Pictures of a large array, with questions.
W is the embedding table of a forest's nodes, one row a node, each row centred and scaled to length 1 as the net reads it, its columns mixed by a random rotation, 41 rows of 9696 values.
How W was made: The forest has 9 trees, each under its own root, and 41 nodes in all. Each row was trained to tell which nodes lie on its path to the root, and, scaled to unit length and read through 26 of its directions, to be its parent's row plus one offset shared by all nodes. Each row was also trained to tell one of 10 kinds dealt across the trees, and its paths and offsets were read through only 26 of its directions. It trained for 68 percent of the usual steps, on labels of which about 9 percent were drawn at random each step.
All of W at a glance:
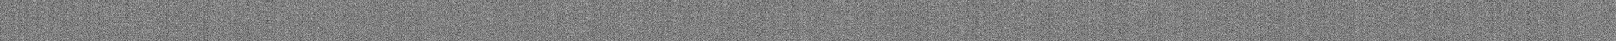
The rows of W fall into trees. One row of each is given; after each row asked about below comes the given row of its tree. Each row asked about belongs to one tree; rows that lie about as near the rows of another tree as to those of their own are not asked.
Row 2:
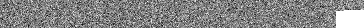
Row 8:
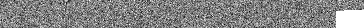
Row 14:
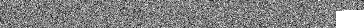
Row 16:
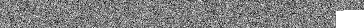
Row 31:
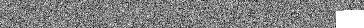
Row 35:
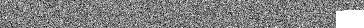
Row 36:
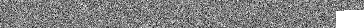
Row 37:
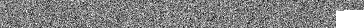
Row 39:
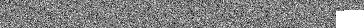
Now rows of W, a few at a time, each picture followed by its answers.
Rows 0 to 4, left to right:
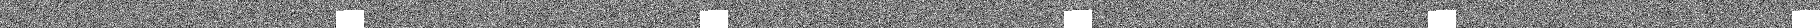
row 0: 31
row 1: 31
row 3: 35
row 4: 35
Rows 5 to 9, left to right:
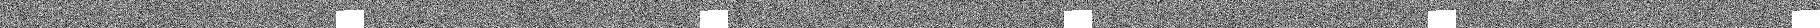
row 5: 8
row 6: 16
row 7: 36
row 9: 2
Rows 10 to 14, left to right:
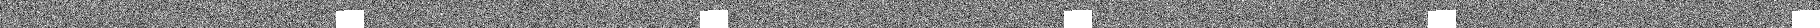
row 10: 8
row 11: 39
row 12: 39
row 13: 36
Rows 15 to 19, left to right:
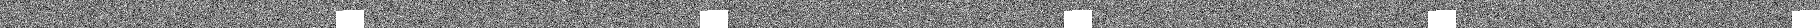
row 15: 14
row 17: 35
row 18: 36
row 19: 36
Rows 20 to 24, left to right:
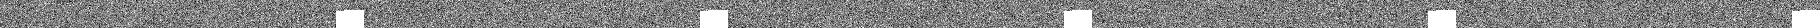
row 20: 31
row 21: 37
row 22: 14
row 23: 16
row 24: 39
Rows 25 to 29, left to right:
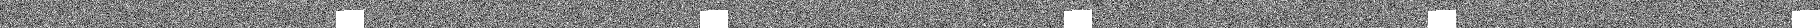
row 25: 2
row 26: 37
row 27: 35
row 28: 14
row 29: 8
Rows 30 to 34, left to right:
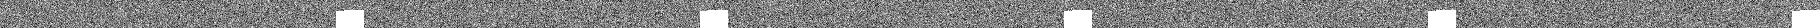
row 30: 39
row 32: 8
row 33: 14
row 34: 2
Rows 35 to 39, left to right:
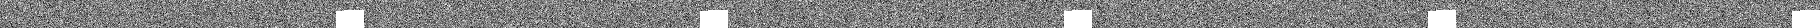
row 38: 36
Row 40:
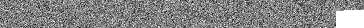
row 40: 14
